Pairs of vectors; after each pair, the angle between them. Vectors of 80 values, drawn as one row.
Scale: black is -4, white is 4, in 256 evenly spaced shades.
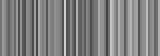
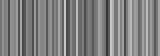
nearly parallel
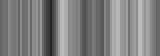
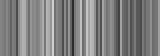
partly opposed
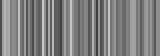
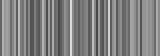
nearly parallel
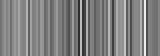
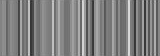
partly opposed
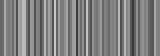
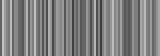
orthogonal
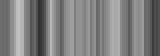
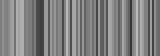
partly aligned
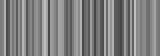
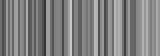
partly opposed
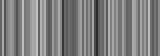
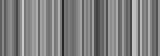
nearly parallel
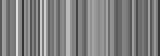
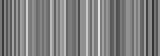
orthogonal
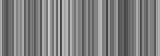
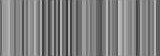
nearly opposite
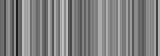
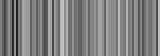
nearly parallel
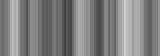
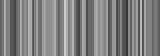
partly opposed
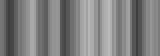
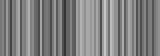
partly aligned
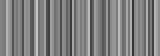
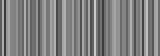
partly aligned
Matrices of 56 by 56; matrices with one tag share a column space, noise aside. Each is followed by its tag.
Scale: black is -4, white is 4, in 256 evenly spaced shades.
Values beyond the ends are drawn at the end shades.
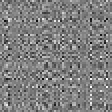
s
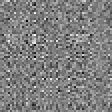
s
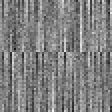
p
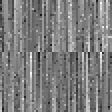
p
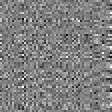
s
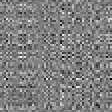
s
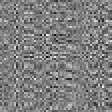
s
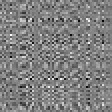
s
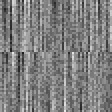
p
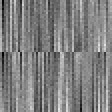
p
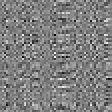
s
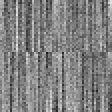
p
